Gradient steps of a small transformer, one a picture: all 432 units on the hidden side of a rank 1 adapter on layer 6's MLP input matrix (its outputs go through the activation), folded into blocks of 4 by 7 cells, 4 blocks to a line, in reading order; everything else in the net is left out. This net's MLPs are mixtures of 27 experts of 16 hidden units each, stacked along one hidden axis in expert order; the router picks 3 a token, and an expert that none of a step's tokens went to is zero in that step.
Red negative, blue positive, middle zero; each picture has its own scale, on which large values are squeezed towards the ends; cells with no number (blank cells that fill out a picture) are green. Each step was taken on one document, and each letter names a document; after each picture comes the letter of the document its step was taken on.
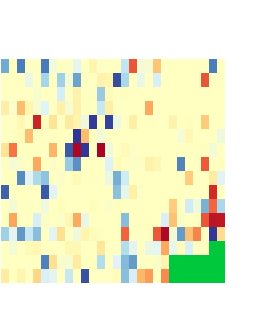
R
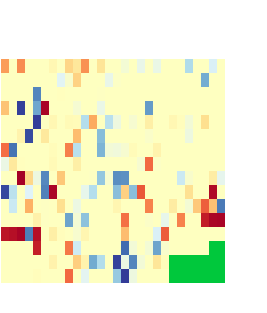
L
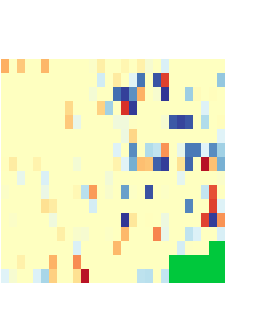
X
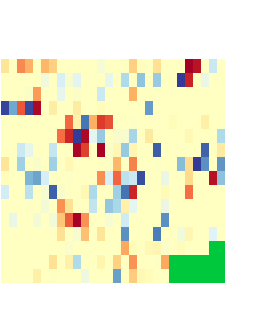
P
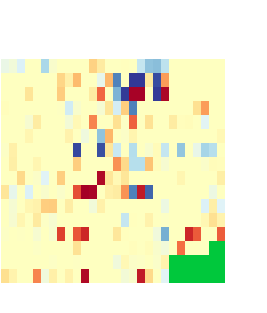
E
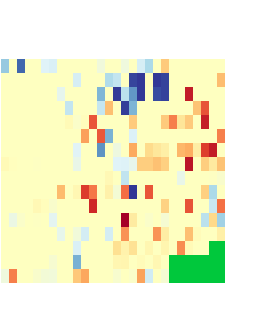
E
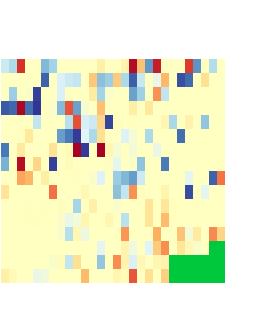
P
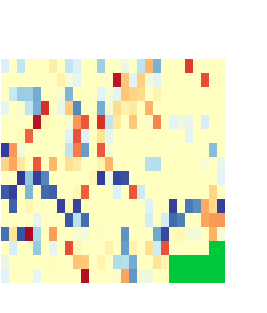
L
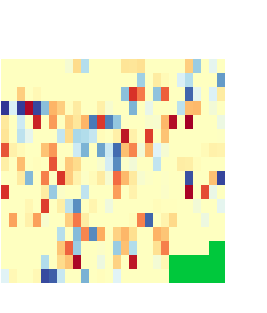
P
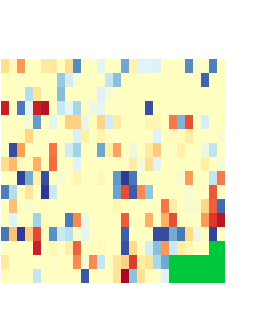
L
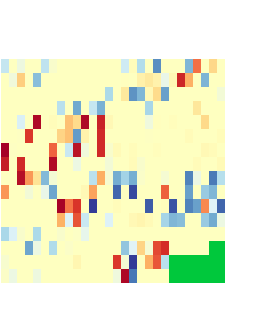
R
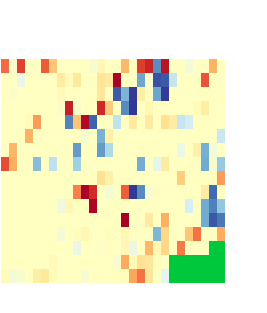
E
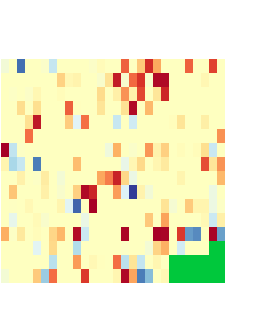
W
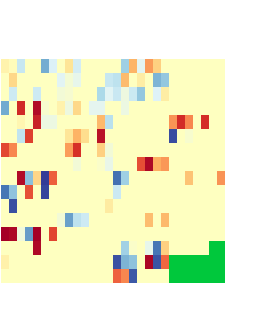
L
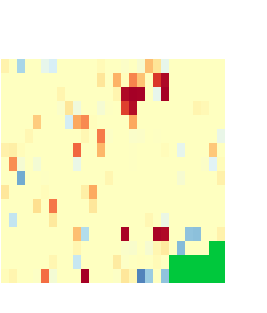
E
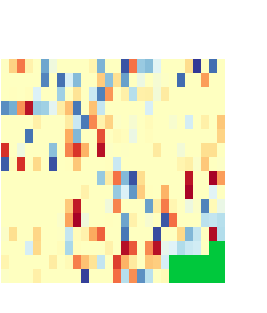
P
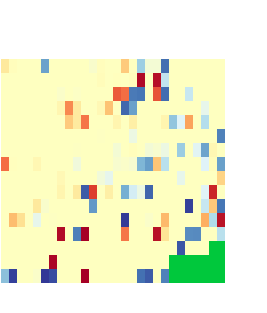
X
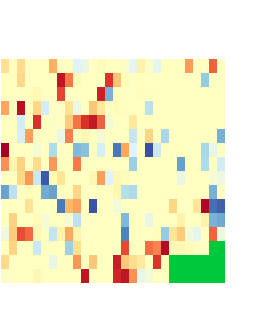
L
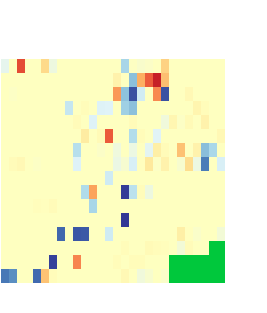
E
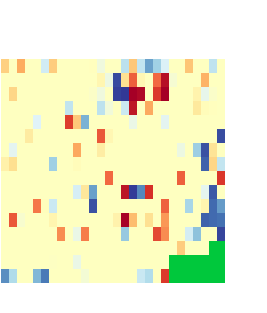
X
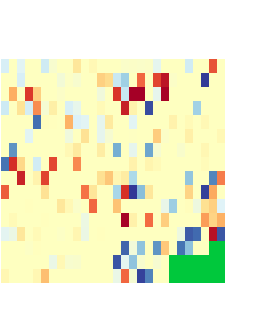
W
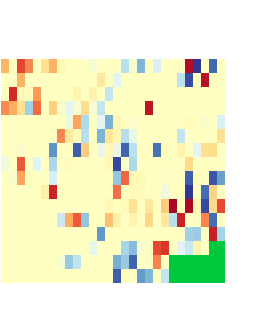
P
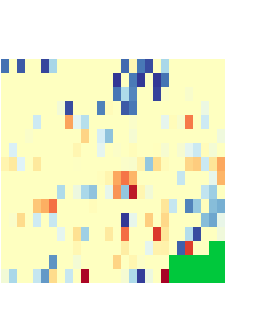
X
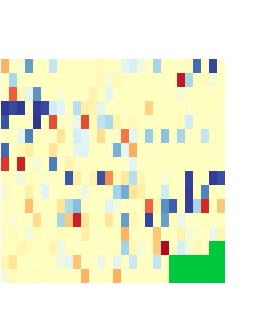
P
